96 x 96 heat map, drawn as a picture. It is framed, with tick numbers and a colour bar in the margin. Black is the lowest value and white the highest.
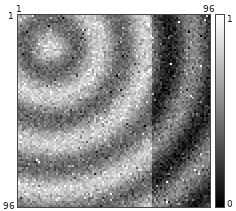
Average level on the scale: 50%. Ninth with the lowest average: middle right. Seam: vertical, 70% of the way across, the left part higher. Rings: centred on the top left.
